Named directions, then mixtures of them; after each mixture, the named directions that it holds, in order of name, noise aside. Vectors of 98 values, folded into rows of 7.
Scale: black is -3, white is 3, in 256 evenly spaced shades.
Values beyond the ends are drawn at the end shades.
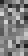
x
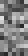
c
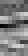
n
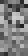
c, x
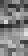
n, x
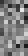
x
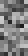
c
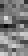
c, n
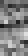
n, x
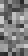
c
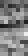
n, x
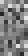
x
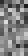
x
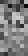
c, x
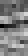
n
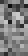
c, x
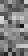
c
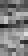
n, x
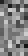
x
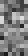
c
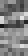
c, n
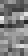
c, n
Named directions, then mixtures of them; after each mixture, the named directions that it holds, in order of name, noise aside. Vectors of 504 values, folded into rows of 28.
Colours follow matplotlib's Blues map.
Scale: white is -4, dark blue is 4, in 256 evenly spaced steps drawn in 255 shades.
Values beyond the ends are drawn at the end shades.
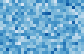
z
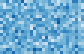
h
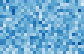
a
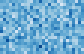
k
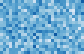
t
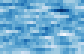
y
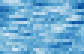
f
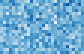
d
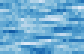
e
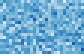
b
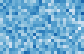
t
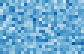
a, b, z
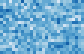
f, h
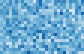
t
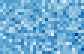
b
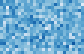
a, d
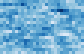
y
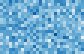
t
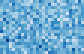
k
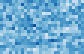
e, h, z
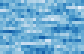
e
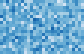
a, h, k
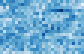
a, f, y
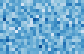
b, k, z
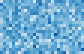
t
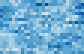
f, z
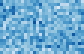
a, b, f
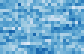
e, k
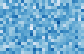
h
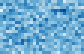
b, y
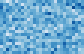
f, z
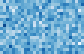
a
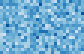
d, t
